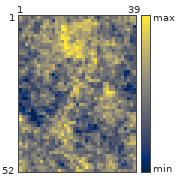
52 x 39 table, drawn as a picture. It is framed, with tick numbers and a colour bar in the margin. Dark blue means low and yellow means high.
Mirror symmetry: none. Histogram: bell-shaped. Grain: blotchy. Ninth with the highest average: top middle. Odd rows or columns: none. Ninth with the lowest average: middle left.
